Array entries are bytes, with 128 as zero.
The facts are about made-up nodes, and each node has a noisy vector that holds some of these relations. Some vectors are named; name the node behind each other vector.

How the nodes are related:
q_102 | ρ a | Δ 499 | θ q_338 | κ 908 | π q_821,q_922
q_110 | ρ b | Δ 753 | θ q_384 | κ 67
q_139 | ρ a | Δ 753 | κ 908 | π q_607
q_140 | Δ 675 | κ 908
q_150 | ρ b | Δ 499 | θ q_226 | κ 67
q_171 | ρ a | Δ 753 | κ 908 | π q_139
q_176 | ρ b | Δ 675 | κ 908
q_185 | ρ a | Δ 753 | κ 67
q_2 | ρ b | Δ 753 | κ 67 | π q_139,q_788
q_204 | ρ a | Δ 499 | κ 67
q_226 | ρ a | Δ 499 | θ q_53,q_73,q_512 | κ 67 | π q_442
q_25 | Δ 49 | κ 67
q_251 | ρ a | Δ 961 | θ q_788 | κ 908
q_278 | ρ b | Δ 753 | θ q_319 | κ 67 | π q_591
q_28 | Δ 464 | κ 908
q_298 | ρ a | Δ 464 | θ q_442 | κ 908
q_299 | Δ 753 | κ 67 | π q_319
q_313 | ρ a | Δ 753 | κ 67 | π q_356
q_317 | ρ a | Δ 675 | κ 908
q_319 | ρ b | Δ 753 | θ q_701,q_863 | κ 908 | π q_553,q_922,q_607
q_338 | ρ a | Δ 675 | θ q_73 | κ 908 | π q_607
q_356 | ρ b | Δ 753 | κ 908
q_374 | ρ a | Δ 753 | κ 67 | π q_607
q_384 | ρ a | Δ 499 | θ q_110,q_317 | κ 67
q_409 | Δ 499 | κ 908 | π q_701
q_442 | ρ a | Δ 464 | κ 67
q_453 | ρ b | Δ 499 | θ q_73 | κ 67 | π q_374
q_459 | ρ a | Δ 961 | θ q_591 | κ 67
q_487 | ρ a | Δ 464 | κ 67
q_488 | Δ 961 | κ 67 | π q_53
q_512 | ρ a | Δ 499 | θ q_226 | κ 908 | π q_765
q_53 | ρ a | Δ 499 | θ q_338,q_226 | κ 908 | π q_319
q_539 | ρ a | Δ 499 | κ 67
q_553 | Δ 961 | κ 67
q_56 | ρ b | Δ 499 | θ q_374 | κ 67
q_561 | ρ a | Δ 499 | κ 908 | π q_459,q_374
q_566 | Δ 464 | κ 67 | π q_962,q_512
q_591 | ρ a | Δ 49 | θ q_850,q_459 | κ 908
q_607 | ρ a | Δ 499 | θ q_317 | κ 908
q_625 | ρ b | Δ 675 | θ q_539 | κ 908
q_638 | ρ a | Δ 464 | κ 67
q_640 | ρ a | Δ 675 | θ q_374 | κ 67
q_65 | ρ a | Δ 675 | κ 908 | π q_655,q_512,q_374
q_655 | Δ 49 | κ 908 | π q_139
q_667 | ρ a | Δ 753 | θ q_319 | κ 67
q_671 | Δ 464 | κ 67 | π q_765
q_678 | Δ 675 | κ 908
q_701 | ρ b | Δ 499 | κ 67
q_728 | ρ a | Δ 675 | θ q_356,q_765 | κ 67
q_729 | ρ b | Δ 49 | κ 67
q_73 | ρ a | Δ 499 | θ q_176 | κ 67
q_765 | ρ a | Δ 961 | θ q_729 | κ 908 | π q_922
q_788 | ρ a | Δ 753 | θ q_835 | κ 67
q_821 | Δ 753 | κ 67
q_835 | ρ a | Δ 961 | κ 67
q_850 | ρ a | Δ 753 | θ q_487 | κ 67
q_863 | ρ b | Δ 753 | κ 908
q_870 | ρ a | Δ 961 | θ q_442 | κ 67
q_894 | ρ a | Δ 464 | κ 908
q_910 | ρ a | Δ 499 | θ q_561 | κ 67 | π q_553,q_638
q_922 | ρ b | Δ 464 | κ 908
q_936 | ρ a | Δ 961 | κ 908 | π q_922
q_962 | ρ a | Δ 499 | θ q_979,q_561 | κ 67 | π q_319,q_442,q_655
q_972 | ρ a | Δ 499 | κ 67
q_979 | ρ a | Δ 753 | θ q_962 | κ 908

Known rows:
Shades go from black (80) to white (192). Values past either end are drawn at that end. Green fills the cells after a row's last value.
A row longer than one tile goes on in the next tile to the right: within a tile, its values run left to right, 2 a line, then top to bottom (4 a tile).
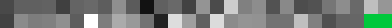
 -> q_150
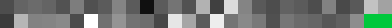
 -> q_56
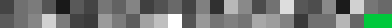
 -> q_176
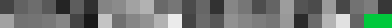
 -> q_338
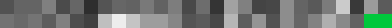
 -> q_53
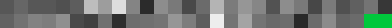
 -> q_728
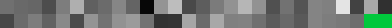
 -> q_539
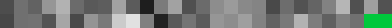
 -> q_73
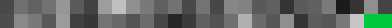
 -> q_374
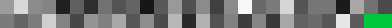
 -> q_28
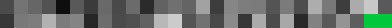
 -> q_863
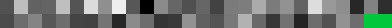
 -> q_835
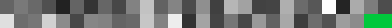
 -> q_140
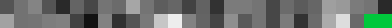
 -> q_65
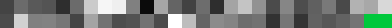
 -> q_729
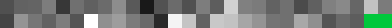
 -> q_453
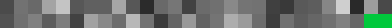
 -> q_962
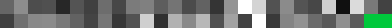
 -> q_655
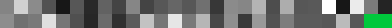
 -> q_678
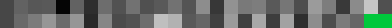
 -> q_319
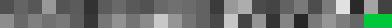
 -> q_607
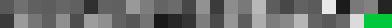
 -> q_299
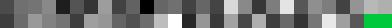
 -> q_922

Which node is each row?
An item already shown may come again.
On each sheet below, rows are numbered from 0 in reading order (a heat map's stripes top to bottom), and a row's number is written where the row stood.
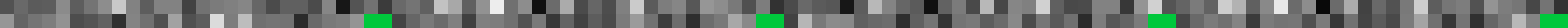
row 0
q_640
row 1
q_442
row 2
q_278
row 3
q_442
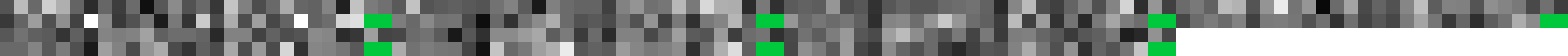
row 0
q_671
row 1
q_251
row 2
q_607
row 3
q_442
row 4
q_139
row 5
q_338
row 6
q_374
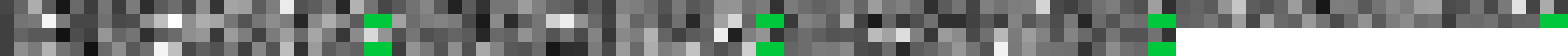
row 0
q_625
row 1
q_65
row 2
q_667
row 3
q_384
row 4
q_356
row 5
q_299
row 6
q_728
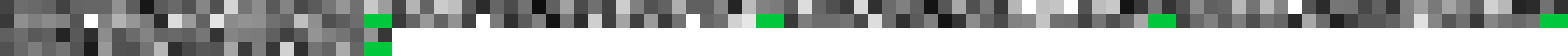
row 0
q_150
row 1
q_671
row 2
q_553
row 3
q_459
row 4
q_171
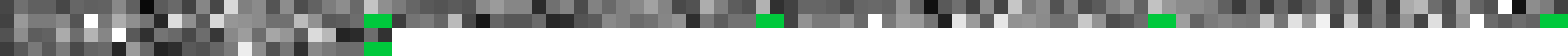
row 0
q_150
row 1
q_313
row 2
q_150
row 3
q_409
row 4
q_459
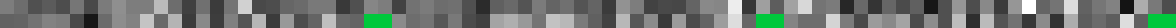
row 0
q_591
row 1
q_561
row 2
q_28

